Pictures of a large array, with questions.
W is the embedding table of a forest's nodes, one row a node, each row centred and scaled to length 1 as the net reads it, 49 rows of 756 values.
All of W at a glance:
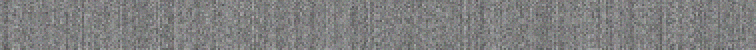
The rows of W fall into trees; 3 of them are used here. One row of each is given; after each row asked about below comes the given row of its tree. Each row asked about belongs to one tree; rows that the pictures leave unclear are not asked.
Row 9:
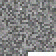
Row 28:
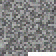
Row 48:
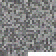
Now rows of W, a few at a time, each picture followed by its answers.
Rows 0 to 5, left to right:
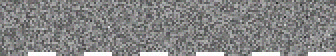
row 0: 48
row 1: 9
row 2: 48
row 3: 28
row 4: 9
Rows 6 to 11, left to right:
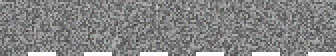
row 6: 48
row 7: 48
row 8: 28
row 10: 9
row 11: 28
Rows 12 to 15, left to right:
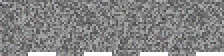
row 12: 48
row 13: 28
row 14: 28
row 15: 28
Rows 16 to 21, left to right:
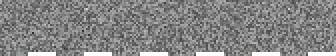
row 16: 9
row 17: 28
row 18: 28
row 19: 48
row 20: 48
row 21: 48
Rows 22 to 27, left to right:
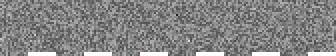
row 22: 28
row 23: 48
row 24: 28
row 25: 9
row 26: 9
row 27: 48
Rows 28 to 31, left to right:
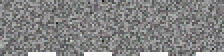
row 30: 28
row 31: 9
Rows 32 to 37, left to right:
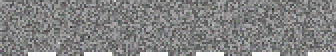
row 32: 48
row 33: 28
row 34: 9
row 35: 48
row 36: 9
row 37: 48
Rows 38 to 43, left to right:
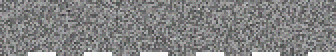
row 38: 9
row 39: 28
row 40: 28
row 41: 9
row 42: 48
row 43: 9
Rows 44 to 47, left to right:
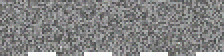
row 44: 48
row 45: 48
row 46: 28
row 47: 48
